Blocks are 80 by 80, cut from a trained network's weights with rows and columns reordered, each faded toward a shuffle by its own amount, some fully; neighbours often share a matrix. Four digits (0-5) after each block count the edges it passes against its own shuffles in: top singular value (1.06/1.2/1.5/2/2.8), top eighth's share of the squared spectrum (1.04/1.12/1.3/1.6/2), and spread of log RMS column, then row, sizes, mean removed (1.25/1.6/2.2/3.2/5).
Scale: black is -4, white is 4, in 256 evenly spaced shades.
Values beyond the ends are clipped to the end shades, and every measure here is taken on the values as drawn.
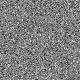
0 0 0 0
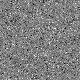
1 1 0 0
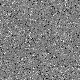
0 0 0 0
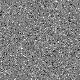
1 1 0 0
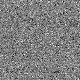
1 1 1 0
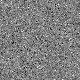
0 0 0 0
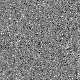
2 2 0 0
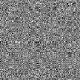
4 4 2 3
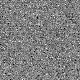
2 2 0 0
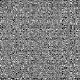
3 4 3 1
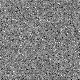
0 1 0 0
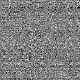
3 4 3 1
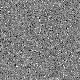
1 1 0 0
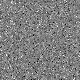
0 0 0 0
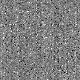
2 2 0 1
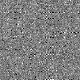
3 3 2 2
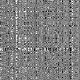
4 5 3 3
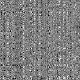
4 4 3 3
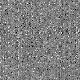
2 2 1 1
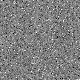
1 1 0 0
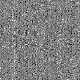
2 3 2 1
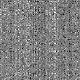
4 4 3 3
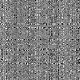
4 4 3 3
